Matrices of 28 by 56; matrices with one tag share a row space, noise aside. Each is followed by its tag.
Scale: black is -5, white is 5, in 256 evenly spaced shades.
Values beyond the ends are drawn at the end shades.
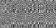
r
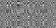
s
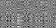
s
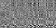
r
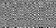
r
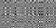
r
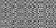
r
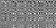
r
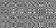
r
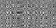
s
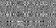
s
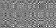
r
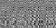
r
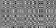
r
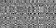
r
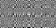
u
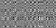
r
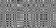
s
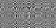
u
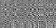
r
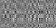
r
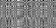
s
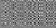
r
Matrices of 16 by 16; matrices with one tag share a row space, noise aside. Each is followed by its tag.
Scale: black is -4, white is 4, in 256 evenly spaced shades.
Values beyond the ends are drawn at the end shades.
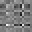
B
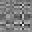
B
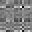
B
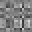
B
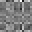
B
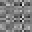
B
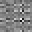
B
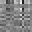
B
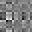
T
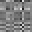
B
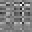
B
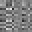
T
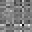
B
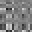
T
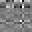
B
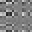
T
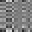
T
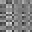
T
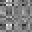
T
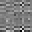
B
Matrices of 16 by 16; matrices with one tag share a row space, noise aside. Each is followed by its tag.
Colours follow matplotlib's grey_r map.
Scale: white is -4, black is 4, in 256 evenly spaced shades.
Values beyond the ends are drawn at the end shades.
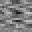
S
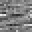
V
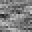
V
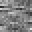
V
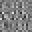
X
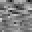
S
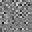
X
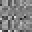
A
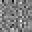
X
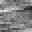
V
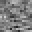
S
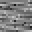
V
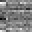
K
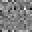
A
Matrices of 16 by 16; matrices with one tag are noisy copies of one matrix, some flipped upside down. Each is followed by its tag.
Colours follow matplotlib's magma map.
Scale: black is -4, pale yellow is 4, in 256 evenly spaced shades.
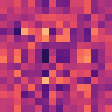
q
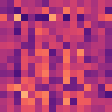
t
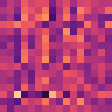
t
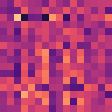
t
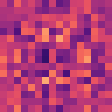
q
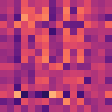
t
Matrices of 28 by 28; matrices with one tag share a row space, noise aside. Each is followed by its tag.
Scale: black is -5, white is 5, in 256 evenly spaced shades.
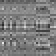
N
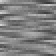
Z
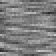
Z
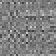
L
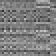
N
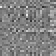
L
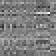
N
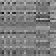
N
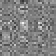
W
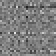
L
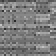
N
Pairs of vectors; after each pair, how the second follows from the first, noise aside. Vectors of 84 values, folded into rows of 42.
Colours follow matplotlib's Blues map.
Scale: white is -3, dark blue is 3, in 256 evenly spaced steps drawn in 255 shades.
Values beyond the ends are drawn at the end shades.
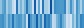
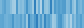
shrunk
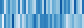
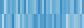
shrunk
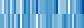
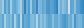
shrunk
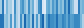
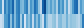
negated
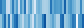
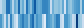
negated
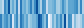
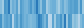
shrunk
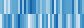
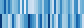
negated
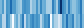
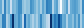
negated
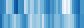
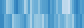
shrunk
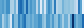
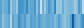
shrunk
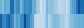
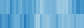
shrunk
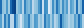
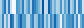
negated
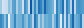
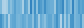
shrunk
